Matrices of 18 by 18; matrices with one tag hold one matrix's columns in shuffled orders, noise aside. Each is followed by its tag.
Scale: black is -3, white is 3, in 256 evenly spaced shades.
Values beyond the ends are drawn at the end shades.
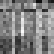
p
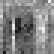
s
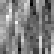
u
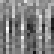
s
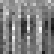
s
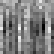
s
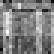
p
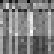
p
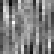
u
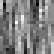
u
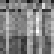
p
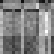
p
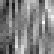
u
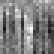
s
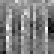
s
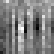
s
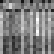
p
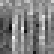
s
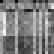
p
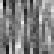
u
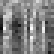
s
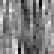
u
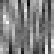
u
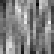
u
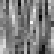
u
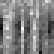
s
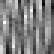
u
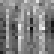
s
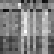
p
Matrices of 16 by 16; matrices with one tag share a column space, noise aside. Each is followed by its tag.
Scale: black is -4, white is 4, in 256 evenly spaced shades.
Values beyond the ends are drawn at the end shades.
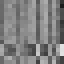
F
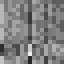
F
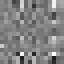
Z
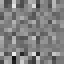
Z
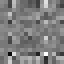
Z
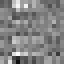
Z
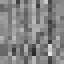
F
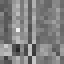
F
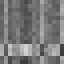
F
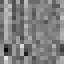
F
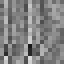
F
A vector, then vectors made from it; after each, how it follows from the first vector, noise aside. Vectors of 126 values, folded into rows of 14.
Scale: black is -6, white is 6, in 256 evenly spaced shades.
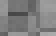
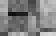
scaled up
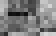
scaled up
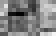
scaled up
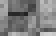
scaled up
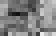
scaled up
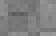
shrunk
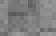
shrunk
